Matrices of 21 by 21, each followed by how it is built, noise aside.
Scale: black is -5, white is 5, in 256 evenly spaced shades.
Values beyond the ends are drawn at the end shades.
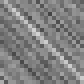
Toeplitz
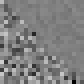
lower triangular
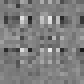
low rank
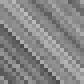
Toeplitz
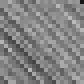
Toeplitz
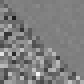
lower triangular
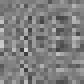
low rank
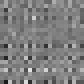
low rank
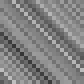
Toeplitz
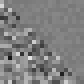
lower triangular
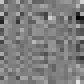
low rank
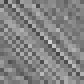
Toeplitz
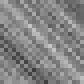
Toeplitz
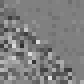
lower triangular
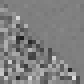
lower triangular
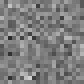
low rank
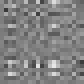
low rank
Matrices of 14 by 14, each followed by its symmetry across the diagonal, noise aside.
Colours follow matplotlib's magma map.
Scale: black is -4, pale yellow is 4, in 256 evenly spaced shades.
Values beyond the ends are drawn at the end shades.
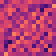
symmetric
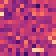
neither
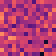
neither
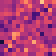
antisymmetric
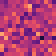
neither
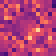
symmetric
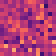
antisymmetric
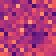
symmetric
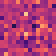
antisymmetric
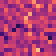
antisymmetric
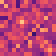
symmetric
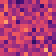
neither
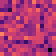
symmetric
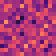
symmetric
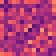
symmetric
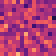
antisymmetric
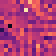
antisymmetric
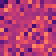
symmetric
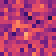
neither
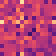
symmetric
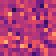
antisymmetric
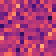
neither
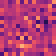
antisymmetric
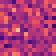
neither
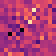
antisymmetric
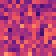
neither
